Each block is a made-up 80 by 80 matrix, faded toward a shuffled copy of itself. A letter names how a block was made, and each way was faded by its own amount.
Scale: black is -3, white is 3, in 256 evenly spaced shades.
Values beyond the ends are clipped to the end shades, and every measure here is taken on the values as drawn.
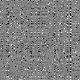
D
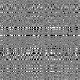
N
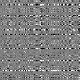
N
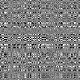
N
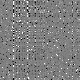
D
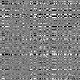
N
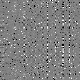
D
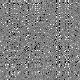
D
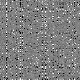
D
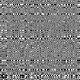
N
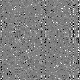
D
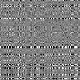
N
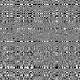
N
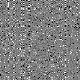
D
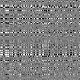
N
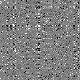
D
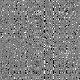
D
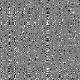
D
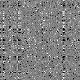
D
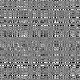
N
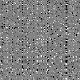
D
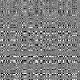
N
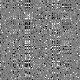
D
